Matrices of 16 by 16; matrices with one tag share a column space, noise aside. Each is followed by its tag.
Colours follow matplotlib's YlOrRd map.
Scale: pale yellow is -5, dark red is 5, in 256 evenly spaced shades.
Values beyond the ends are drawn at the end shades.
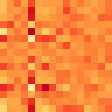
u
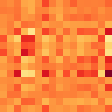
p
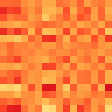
u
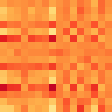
u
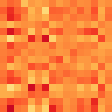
u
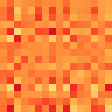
u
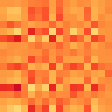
u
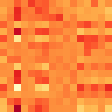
u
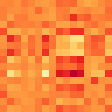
p
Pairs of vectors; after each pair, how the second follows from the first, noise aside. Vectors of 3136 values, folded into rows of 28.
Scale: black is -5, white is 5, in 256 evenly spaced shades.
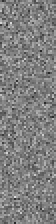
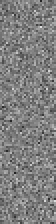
reversed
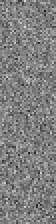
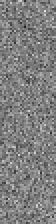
negated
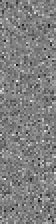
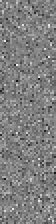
negated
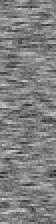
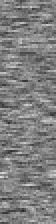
negated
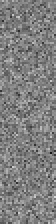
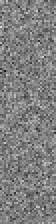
reversed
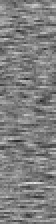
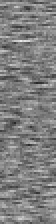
reversed
